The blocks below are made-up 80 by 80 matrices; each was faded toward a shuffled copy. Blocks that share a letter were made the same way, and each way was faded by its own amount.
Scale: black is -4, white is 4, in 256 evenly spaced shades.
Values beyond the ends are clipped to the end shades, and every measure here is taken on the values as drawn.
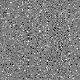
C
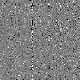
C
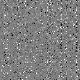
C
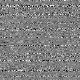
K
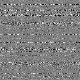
K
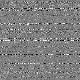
K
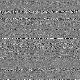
K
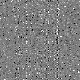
C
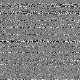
K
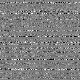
K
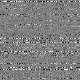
K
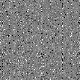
C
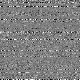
K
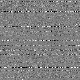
K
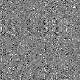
C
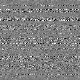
K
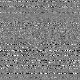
K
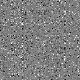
C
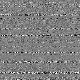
K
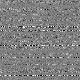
K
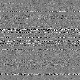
K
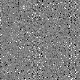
C
